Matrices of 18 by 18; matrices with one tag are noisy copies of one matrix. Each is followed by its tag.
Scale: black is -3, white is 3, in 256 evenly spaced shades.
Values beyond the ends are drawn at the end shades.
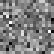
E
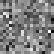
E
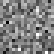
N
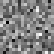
N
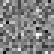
N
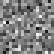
N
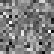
E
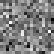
E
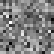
E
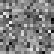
E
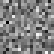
N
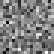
N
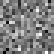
N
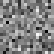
N
